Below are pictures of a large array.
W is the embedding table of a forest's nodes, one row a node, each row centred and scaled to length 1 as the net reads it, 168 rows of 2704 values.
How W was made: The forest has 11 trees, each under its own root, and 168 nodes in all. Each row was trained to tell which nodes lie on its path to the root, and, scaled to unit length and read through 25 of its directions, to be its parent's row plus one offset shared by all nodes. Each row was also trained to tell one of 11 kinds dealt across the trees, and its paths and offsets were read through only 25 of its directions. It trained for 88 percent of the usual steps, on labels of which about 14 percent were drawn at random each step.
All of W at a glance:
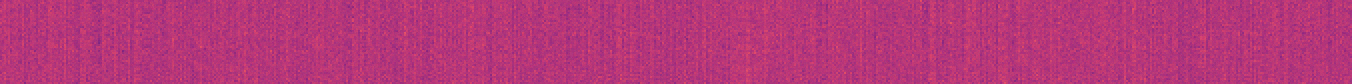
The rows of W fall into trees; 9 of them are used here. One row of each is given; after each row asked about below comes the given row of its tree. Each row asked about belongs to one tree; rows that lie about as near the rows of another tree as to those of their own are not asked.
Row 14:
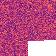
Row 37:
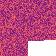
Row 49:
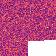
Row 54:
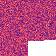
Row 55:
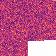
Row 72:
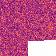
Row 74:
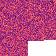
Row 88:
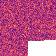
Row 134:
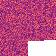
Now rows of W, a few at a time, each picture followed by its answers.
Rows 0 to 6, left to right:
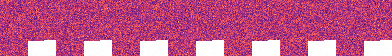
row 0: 72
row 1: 14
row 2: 55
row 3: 88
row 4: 74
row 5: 72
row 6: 54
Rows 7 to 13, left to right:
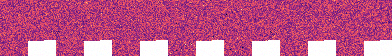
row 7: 134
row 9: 14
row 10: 14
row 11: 72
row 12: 14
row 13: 72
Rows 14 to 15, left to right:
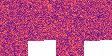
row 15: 88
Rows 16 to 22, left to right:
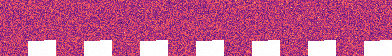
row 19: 88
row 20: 134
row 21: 72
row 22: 37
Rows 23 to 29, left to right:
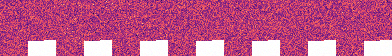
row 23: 88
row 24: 72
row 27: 37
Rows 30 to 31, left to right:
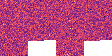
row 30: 134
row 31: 74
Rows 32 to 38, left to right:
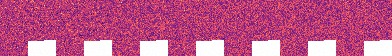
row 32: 134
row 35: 14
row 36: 49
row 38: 74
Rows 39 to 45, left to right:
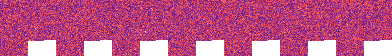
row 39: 134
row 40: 54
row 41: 74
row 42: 74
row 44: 134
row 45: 72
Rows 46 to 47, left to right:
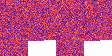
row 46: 72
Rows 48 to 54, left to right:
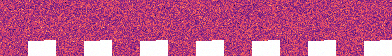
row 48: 74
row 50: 134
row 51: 14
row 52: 55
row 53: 49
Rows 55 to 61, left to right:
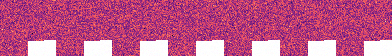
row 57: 134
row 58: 88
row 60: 72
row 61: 14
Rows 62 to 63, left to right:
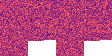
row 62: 72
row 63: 88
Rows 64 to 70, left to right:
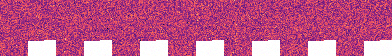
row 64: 37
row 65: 134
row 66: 14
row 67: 88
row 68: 72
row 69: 55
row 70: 74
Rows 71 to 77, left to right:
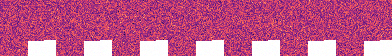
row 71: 74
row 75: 134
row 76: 88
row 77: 55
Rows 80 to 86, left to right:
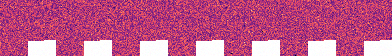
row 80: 72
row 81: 14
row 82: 88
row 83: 88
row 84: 88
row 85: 14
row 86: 54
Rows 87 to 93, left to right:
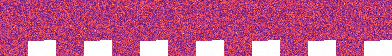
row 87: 88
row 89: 72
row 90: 55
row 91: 72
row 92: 72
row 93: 88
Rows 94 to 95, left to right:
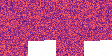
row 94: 88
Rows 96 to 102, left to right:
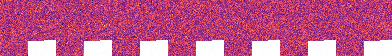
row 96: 72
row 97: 55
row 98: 49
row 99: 14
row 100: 55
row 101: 74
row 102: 55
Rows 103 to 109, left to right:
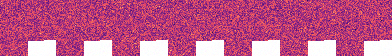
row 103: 37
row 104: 134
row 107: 55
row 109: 14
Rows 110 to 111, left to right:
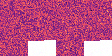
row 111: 134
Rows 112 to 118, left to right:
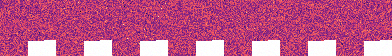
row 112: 88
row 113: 54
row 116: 55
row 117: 72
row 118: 37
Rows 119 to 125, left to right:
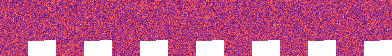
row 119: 49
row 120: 88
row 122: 14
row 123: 72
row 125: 55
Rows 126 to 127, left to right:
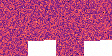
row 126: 74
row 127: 54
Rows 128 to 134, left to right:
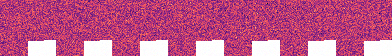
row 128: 134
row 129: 55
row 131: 54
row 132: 74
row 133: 55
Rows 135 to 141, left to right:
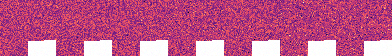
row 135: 72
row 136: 134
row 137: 88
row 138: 72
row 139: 54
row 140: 55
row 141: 55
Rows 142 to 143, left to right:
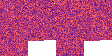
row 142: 74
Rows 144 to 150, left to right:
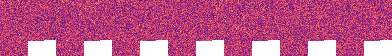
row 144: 54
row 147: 49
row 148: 37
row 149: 134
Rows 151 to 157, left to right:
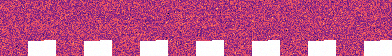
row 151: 55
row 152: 88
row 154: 49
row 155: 49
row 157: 54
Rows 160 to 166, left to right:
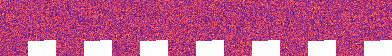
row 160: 134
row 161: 72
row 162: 134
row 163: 134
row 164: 88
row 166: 49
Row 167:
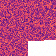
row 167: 72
